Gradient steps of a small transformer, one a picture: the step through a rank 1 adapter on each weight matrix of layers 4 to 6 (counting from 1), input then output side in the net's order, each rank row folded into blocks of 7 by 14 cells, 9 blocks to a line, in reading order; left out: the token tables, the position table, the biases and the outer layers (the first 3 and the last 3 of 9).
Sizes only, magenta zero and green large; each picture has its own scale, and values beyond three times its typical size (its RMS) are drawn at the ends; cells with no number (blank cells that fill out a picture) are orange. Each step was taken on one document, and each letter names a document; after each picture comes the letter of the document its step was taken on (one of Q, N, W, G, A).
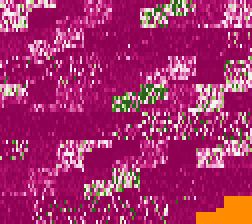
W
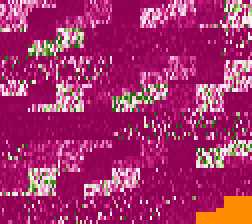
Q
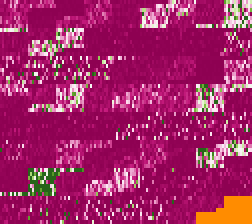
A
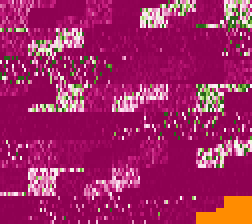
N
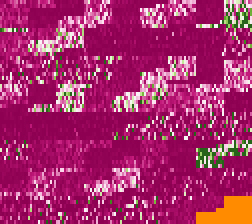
A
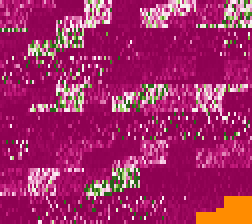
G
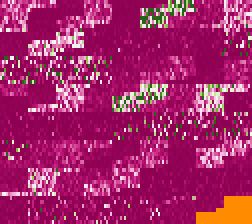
Q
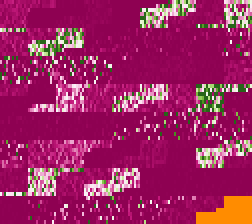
N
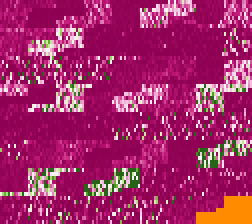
A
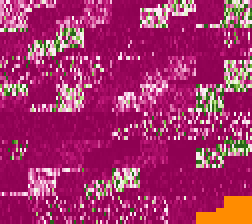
W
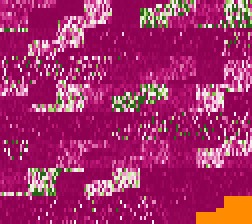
G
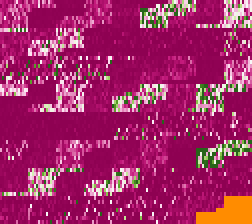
A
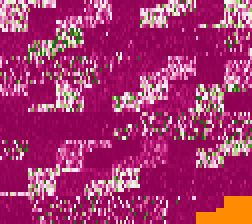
W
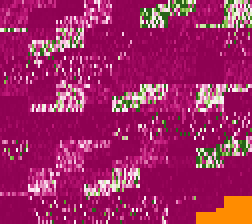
G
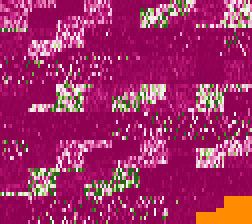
G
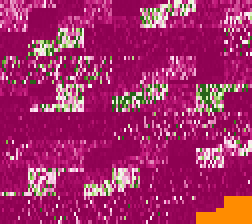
Q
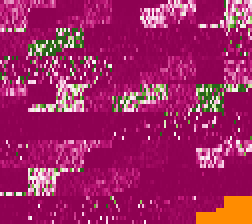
N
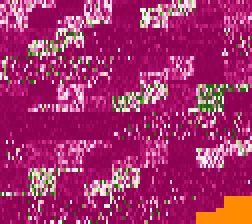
Q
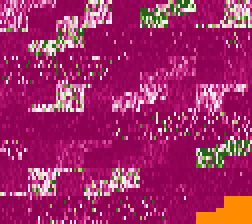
G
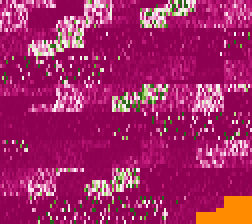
G
